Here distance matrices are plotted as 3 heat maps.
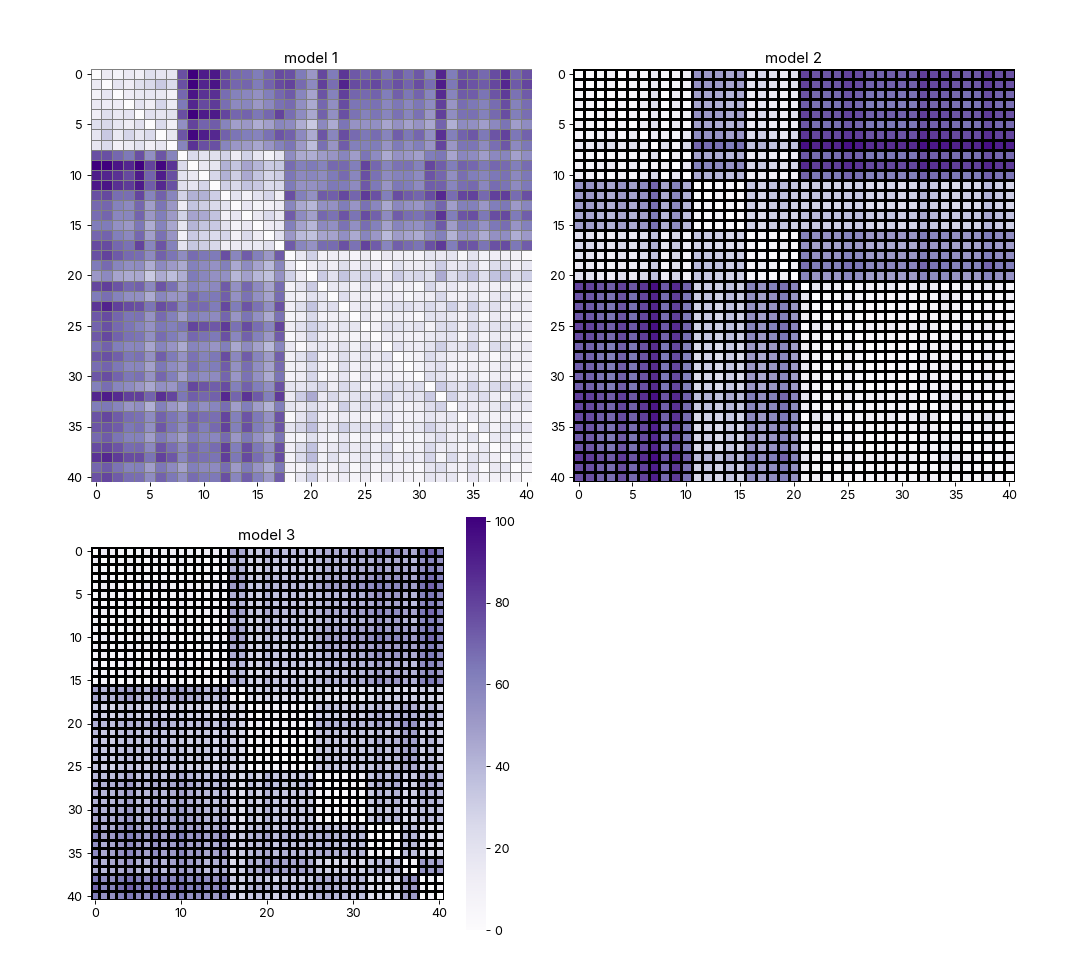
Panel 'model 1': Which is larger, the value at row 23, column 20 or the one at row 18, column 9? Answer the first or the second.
the second
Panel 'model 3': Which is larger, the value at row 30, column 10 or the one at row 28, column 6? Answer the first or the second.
the first
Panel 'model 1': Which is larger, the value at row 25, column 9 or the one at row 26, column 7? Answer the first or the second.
the first
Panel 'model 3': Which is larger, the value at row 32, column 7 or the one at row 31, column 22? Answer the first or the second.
the first
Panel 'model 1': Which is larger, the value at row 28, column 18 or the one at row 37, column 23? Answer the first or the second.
the second
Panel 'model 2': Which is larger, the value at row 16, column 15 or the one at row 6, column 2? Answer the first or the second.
the first
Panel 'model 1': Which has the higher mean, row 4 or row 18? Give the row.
4
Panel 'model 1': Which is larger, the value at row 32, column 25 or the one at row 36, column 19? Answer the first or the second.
the first
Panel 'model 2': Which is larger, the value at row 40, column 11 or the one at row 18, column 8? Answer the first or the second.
the first
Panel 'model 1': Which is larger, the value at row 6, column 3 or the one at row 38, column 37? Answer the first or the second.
the first
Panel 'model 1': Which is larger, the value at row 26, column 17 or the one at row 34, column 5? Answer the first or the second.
the first
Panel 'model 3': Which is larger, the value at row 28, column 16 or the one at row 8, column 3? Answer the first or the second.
the first
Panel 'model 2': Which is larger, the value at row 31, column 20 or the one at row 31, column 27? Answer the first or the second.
the first
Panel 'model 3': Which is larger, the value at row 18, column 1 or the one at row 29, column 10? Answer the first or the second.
the second
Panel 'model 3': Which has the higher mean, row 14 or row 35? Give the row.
35
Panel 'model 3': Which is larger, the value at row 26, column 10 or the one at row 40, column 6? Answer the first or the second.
the second
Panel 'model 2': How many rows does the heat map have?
41
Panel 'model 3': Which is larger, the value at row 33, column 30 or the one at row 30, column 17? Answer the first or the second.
the first
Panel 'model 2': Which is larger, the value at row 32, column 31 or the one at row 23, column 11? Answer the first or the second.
the second
